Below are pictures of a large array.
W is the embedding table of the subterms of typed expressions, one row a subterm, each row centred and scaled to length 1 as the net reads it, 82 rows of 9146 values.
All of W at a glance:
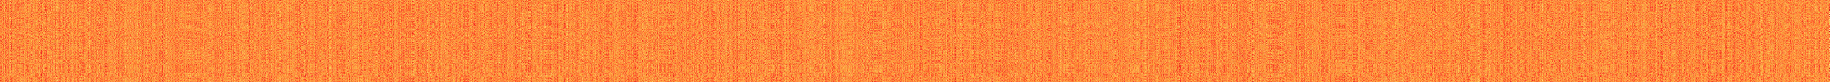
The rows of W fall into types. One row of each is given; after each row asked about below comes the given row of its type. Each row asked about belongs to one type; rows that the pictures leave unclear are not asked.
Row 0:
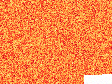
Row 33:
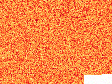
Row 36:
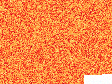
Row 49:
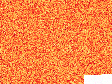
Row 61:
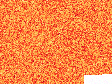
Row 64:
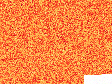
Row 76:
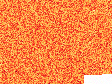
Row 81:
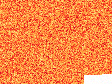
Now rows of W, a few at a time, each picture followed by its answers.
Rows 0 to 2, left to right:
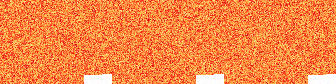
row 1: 33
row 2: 64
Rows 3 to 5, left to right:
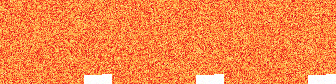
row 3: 36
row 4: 49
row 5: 76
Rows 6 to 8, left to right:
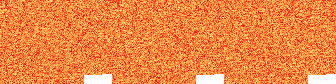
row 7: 0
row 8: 33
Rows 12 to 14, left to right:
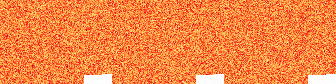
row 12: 36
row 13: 49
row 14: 81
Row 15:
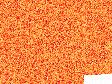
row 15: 64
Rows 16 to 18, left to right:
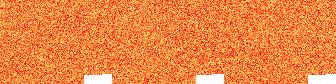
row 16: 81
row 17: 61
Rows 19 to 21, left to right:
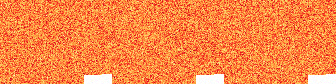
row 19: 64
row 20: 61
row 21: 81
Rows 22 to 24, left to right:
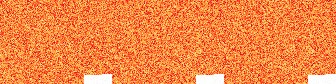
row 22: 33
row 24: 49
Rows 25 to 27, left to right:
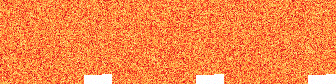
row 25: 36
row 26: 76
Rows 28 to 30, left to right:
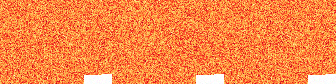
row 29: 61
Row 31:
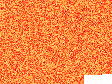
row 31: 81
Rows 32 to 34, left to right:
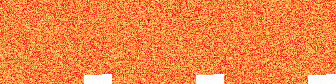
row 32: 33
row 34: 49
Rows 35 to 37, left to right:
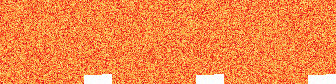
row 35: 49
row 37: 81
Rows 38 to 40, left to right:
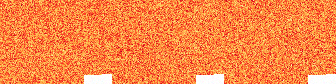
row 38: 64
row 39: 49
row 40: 0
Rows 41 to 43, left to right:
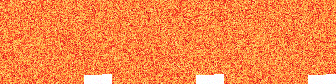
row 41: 0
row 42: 33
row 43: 0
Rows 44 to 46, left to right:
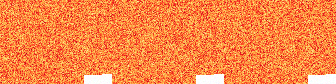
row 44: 76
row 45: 64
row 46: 49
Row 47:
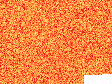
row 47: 61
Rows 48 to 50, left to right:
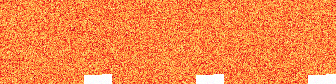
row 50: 76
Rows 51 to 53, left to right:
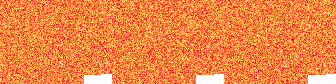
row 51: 76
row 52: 36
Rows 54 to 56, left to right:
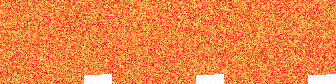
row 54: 81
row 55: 61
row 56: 36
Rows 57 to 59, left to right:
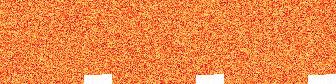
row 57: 81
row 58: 36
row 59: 64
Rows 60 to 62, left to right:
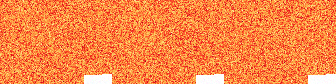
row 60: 61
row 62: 33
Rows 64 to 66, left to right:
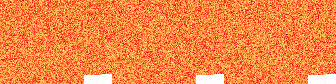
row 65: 33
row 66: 0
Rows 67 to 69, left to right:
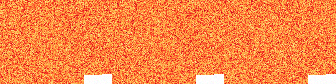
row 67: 81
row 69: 33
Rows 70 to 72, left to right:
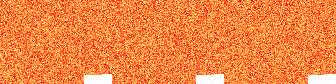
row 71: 0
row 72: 64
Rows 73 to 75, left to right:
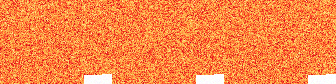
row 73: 61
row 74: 36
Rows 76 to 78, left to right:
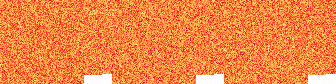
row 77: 36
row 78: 81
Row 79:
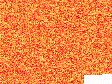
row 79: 76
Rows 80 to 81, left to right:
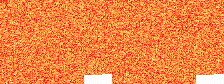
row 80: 0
